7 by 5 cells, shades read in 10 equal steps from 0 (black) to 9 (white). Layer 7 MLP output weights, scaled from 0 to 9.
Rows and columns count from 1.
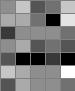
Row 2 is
6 6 4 0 8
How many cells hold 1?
0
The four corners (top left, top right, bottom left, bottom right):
5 7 3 4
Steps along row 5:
down same up down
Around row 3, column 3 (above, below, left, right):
4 3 5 5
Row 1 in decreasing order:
7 7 5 4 3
